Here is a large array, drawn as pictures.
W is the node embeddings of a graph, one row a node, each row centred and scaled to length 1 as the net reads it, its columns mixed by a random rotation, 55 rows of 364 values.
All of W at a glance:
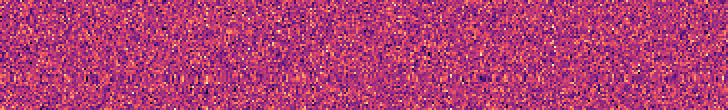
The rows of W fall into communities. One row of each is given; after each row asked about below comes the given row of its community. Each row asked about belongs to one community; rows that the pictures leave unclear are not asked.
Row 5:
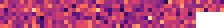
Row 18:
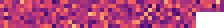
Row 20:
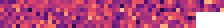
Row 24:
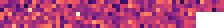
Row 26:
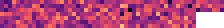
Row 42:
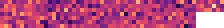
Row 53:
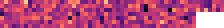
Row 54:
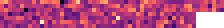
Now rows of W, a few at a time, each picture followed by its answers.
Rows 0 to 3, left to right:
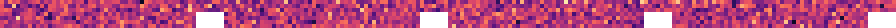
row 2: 42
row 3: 54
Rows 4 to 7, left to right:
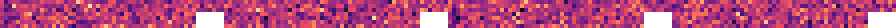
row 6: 53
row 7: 20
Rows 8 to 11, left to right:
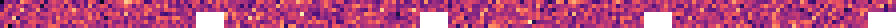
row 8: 26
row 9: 24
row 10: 26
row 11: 18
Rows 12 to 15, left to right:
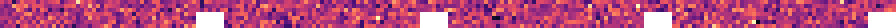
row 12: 20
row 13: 20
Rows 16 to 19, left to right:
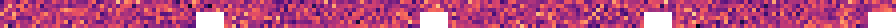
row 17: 42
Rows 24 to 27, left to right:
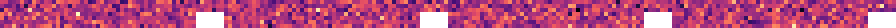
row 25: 42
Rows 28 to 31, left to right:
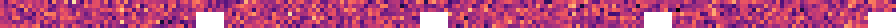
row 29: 20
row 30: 26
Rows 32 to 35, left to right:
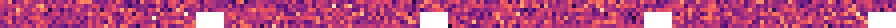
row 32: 20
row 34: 53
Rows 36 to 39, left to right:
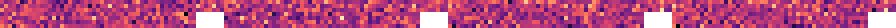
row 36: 42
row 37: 54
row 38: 54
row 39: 54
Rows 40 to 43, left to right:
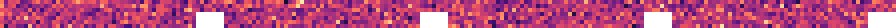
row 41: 53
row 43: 24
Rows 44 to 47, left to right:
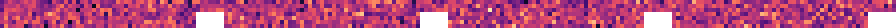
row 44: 42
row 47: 18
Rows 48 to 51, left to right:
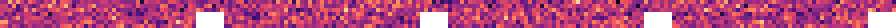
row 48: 5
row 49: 54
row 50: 26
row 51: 5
